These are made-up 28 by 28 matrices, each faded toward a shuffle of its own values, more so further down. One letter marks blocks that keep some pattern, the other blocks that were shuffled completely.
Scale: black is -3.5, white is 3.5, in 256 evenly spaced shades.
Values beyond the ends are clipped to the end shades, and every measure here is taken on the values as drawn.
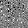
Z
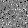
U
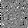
Z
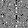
Z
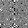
Z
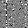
Z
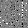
Z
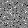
U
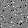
U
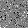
U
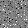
U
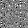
Z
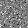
U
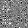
Z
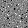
U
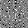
Z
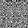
Z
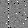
Z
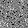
U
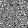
U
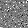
U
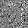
Z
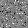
U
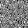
Z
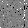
Z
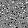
U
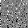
Z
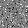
U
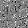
Z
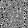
Z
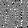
Z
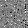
Z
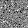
U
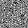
Z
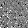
U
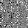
Z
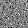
U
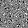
U
